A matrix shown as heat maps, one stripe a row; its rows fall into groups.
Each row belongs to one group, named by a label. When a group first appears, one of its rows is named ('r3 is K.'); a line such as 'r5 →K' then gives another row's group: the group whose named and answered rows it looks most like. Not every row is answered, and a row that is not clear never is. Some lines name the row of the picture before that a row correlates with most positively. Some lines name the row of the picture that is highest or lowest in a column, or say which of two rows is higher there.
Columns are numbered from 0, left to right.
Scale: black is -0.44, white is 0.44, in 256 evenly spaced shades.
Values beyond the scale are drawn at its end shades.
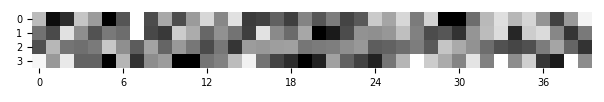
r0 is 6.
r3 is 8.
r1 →6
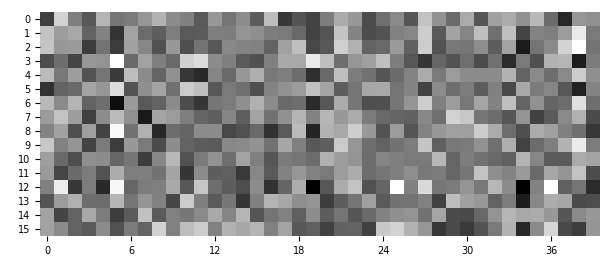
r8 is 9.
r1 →8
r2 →8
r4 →8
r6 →8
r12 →9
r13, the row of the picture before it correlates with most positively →2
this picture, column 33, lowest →3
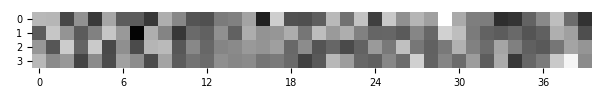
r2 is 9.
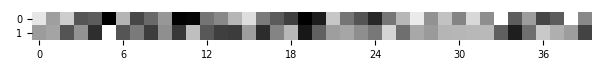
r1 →9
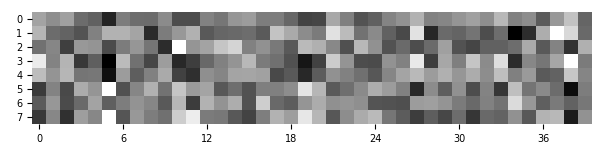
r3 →8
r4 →8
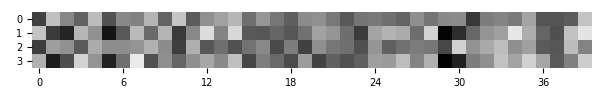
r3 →6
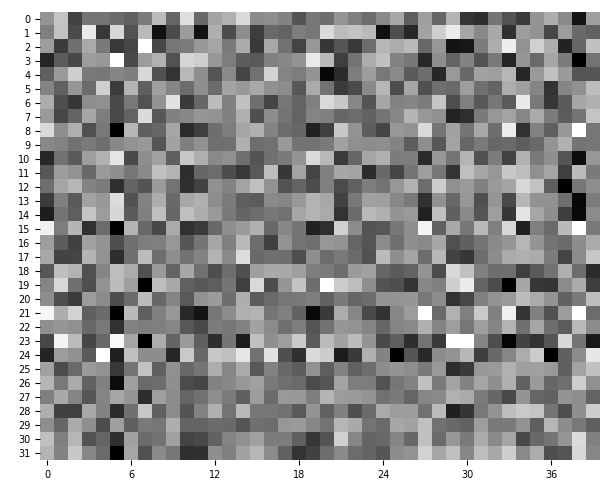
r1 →9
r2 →6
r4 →6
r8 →8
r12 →8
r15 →8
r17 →6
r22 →8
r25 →6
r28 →6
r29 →9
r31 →8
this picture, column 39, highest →24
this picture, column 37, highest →23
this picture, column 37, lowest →12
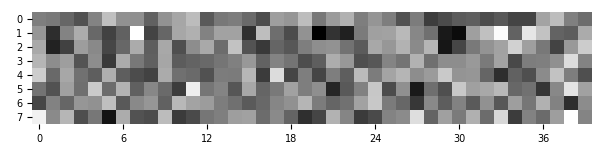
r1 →6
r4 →9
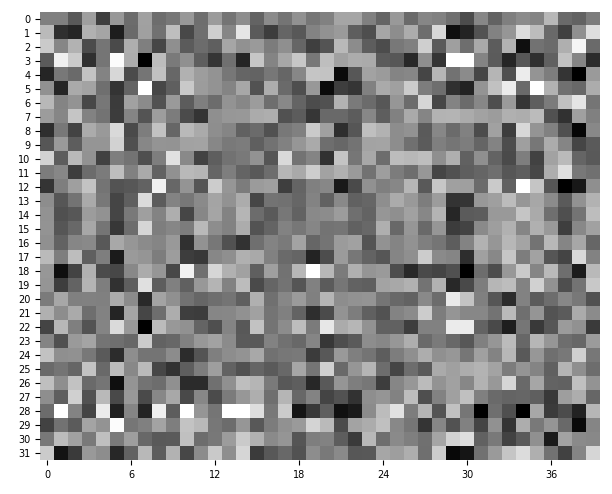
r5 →6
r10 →9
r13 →6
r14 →6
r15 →6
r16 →9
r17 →8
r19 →6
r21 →8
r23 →6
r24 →8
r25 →9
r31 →6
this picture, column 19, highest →18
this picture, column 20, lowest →5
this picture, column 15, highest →28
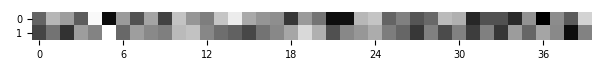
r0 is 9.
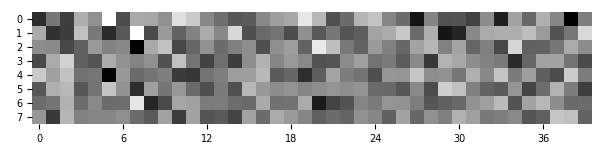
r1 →6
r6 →6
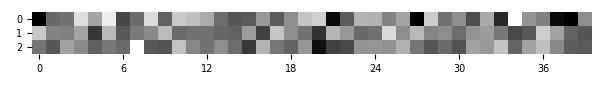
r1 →9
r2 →6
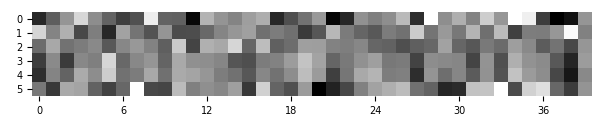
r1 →8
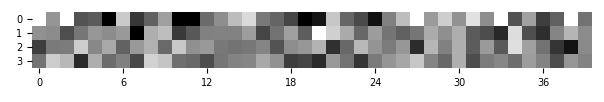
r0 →8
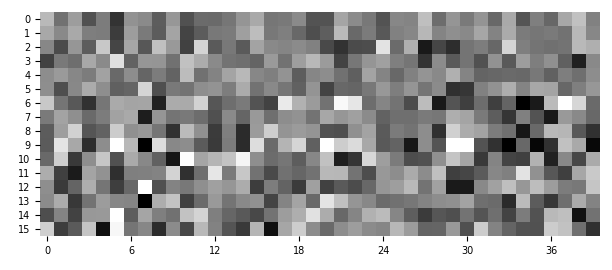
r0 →8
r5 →6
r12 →6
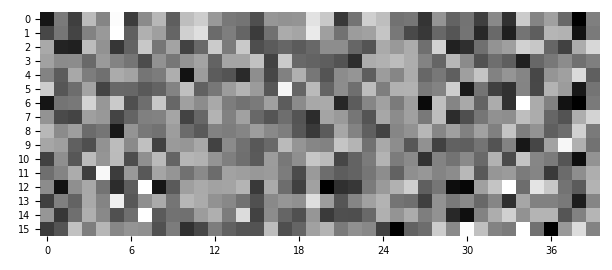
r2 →6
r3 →9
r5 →9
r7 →6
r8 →8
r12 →6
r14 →6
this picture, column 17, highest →5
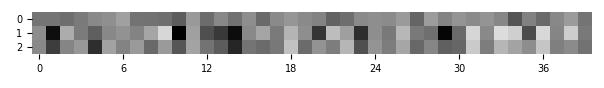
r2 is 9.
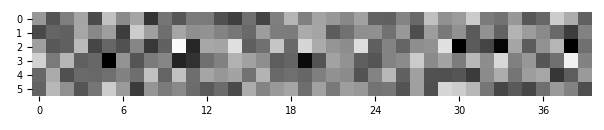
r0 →9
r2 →9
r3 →8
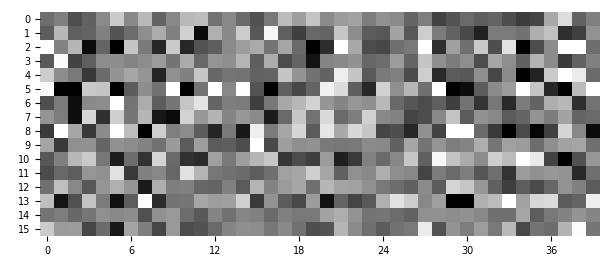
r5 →6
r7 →9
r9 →9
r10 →8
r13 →6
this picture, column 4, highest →5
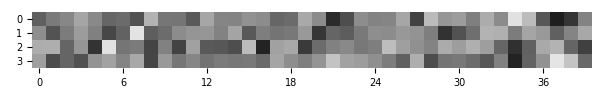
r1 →6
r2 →9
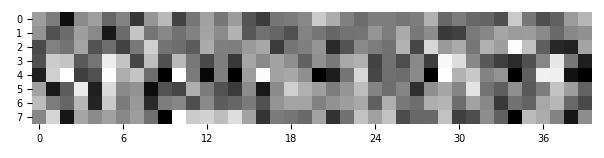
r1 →6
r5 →9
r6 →9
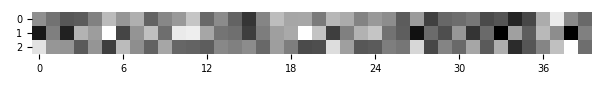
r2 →8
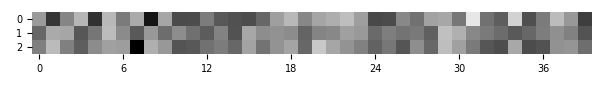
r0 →9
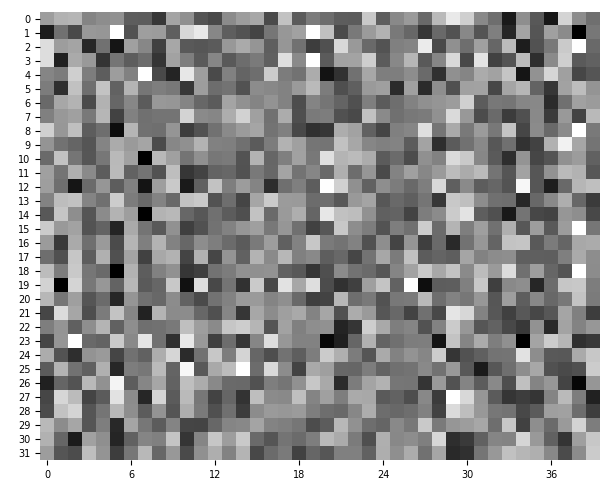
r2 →8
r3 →9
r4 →6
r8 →8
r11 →9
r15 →8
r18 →8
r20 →8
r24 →6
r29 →8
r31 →6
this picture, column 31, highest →3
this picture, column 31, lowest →25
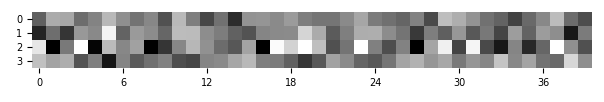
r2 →9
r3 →8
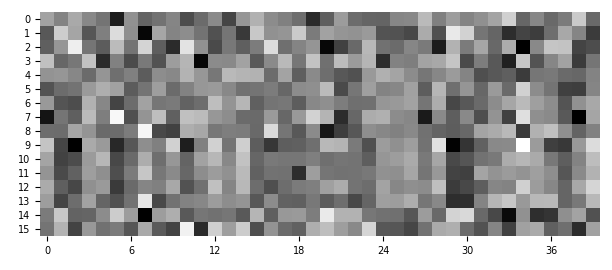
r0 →8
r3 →9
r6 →6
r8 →6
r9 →6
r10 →6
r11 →6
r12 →6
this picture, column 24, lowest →3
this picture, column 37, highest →2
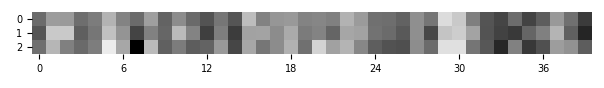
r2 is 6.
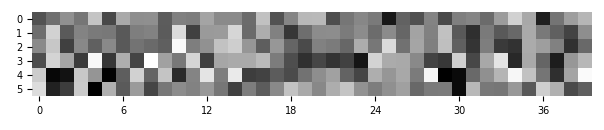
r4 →6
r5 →9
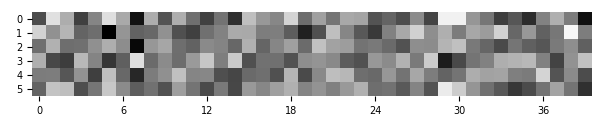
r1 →8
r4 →9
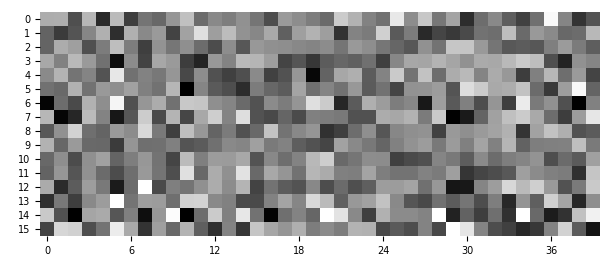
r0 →9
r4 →9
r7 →6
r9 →8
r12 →6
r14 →6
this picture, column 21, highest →14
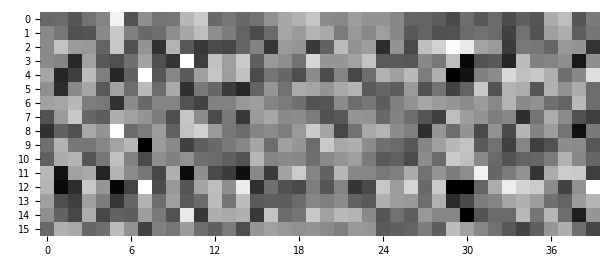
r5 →9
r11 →9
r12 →6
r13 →6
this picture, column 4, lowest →11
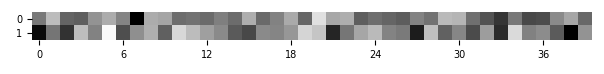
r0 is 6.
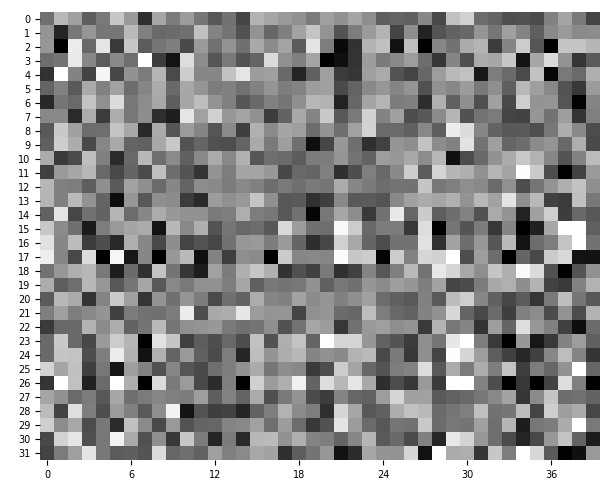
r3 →6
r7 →9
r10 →6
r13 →8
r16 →8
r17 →9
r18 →8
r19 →6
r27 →9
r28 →9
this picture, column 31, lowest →4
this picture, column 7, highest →3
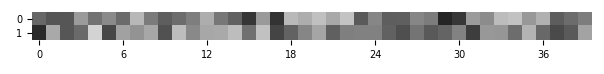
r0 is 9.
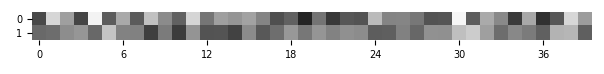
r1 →9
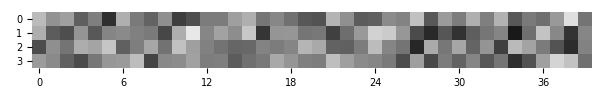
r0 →8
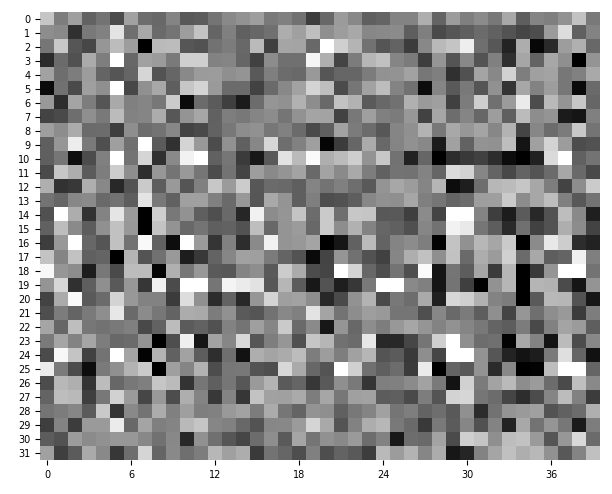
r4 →6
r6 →9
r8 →8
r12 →6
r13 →6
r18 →8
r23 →9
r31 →6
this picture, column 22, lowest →19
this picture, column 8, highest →19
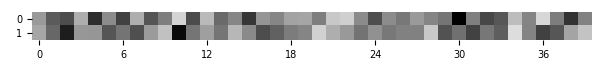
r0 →9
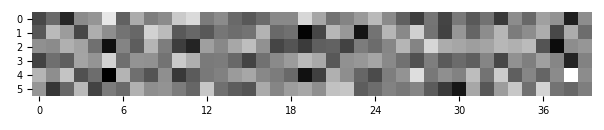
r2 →8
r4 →8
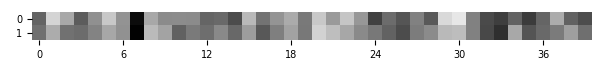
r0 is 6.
